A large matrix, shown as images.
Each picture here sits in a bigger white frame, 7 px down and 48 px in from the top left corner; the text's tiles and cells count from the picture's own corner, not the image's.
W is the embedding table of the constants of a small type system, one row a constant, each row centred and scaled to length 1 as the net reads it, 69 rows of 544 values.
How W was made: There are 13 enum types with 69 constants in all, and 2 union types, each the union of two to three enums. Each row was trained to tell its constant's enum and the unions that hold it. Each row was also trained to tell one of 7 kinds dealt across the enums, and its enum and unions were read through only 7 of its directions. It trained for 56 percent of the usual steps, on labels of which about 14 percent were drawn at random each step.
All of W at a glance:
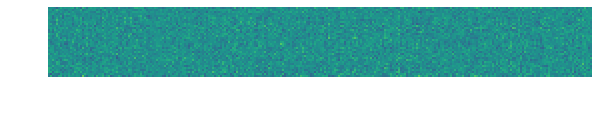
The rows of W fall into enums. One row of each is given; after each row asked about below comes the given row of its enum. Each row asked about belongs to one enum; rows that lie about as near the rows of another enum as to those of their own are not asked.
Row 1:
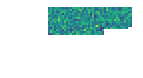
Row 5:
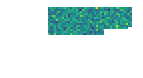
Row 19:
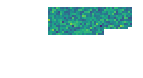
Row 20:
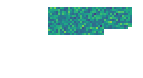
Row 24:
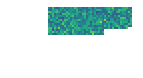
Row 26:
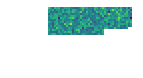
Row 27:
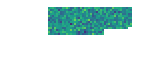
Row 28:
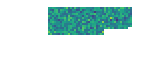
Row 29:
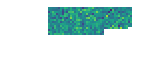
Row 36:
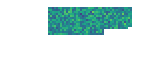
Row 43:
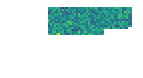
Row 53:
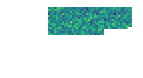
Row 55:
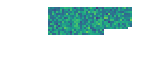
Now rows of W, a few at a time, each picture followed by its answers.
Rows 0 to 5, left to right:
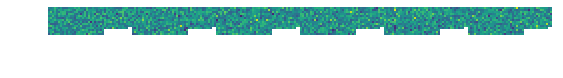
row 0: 1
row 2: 55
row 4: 36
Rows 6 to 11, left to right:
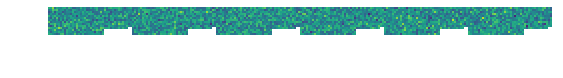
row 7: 1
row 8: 19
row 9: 53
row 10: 27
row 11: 55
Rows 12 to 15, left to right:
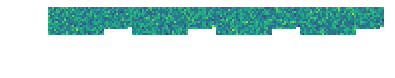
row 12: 53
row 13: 43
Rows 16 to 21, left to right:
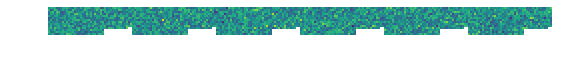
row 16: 27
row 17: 28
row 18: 29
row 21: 20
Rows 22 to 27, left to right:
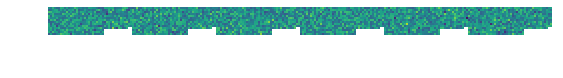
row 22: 24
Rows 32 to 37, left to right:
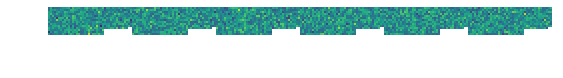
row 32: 5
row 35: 36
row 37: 43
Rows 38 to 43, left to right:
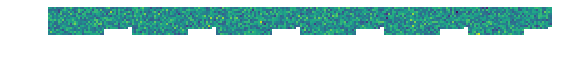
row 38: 19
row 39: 26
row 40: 1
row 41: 19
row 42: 53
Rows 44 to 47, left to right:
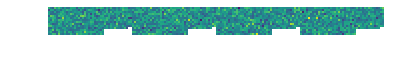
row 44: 1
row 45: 36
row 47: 27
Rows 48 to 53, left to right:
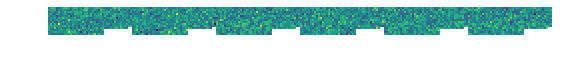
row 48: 5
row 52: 43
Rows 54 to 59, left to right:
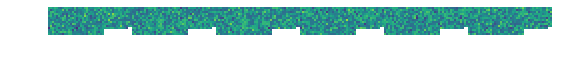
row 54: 43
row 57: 26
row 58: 1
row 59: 20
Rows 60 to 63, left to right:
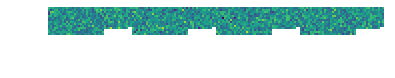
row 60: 26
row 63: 26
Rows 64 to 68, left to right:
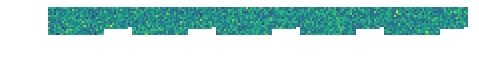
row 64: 27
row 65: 27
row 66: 19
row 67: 36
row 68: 19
